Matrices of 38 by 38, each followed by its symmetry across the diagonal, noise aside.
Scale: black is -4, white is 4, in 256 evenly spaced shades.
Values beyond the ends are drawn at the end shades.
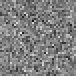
antisymmetric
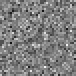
symmetric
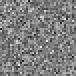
symmetric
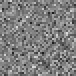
symmetric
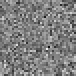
antisymmetric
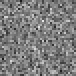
neither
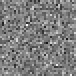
neither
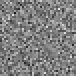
antisymmetric
